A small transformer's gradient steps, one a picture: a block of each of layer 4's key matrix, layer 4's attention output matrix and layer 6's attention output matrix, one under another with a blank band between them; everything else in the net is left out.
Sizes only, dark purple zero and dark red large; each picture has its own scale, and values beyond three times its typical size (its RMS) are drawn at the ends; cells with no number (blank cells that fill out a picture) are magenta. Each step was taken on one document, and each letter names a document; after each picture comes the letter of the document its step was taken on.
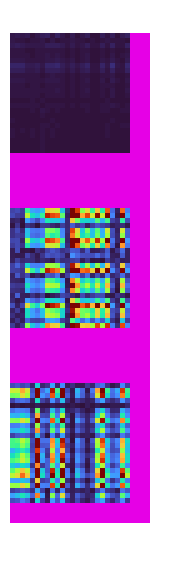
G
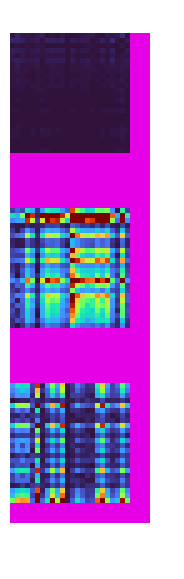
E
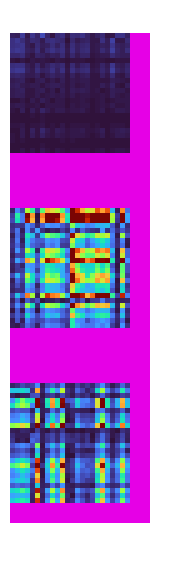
E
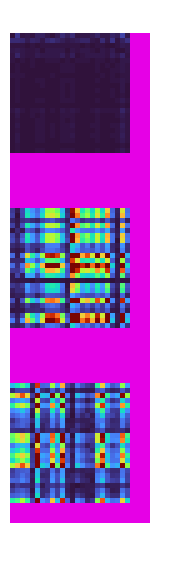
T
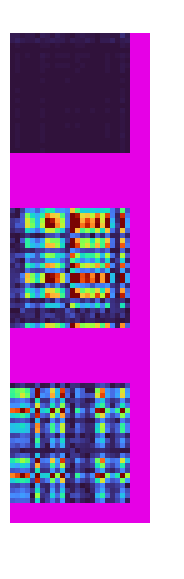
G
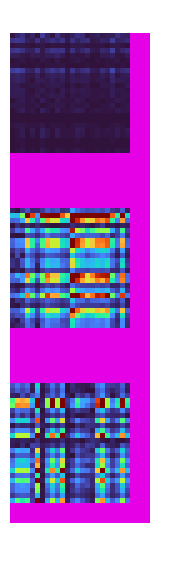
E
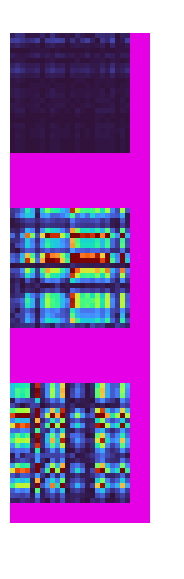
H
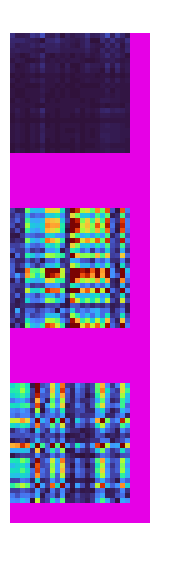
G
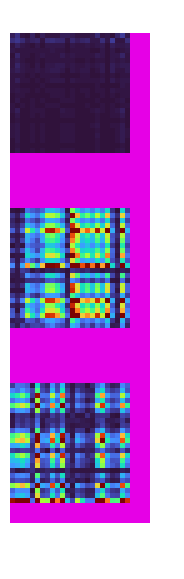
T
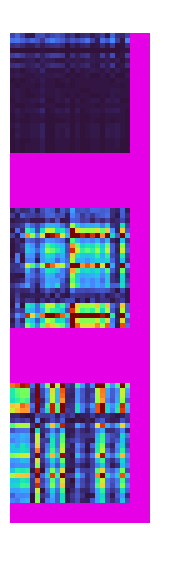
H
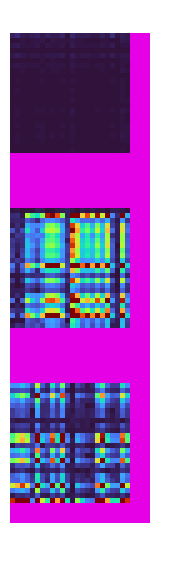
T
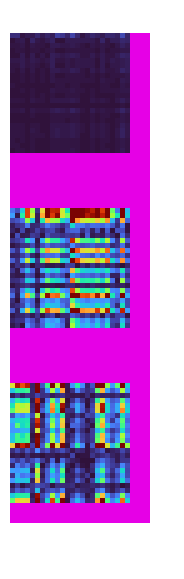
H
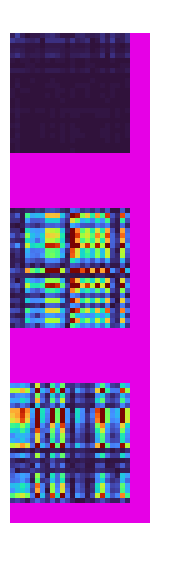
G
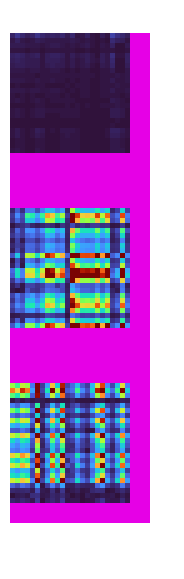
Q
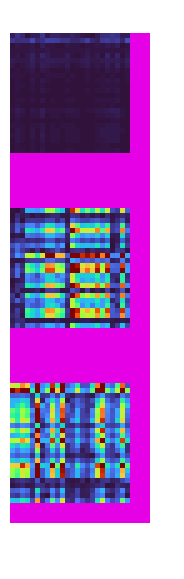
Q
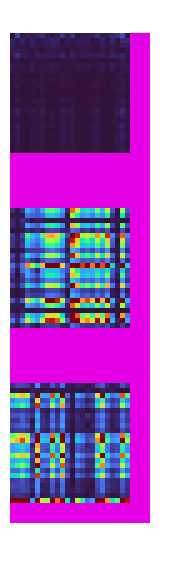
T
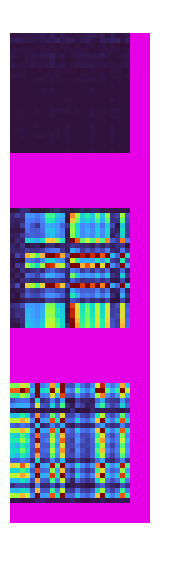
Q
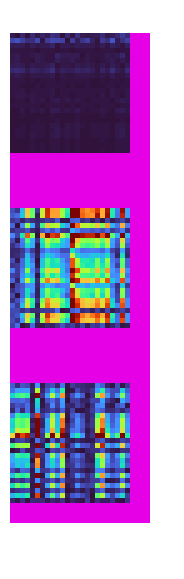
H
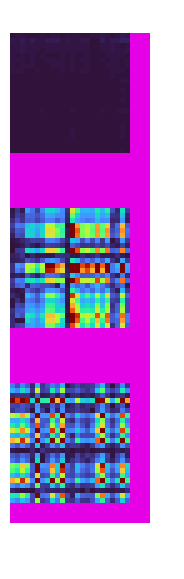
Q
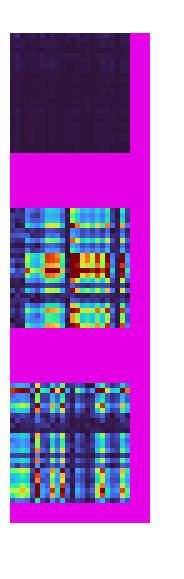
G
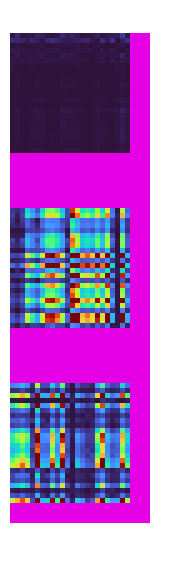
T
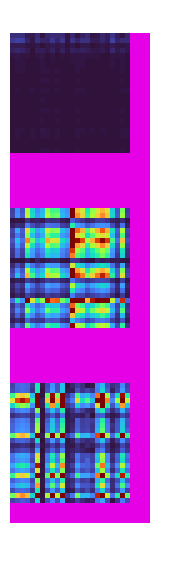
E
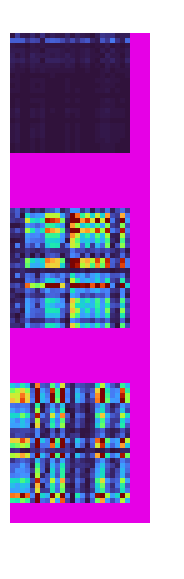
G
